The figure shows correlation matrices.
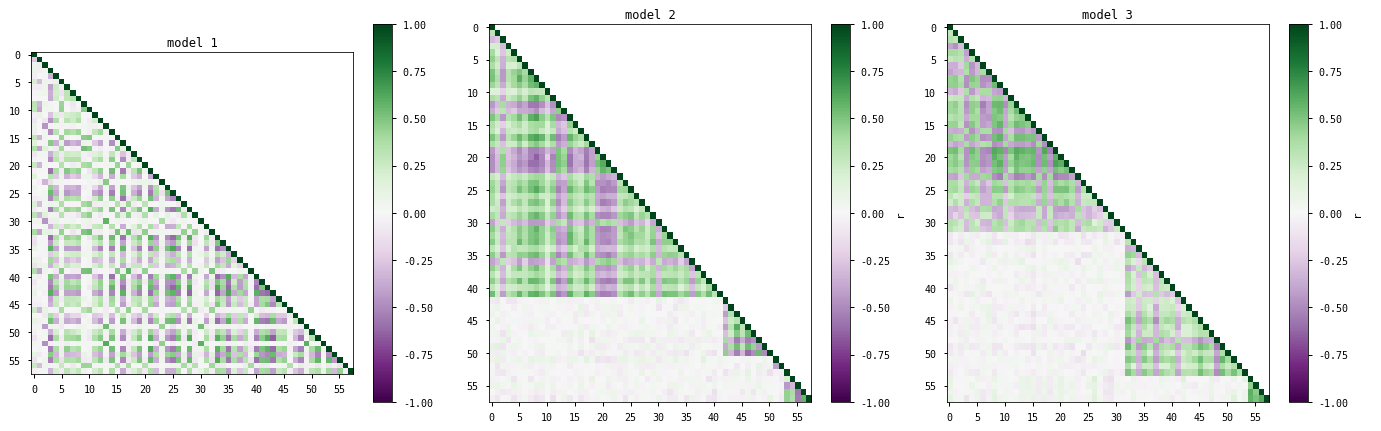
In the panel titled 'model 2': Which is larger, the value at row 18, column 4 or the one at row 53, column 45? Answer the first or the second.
the first
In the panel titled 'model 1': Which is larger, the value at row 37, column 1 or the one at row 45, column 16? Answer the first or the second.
the first
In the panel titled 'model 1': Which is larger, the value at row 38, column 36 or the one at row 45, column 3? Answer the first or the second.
the first
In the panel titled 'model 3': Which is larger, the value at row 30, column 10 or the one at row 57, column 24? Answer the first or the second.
the second
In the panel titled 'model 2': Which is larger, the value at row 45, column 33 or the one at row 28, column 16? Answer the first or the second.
the second
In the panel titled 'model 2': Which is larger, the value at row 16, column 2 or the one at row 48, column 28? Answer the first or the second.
the second
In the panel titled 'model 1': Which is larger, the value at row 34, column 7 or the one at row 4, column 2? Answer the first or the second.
the first
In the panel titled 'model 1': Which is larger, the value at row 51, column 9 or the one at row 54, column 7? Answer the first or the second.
the first
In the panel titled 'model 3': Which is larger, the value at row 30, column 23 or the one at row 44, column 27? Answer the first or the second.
the second
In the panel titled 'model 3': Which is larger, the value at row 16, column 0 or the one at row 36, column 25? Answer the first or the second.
the second
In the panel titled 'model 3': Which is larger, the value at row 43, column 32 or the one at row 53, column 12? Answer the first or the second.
the first
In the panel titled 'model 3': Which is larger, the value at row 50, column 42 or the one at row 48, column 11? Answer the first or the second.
the first
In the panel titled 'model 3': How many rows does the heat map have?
58
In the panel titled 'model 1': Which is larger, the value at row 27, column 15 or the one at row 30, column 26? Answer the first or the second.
the first
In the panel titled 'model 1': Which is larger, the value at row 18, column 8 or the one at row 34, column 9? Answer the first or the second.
the first
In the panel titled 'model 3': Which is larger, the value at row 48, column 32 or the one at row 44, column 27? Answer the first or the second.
the second
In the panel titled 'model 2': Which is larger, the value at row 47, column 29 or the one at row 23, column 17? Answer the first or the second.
the second
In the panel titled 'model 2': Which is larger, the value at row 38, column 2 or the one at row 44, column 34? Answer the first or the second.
the second
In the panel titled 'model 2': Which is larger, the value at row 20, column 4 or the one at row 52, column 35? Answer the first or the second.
the second
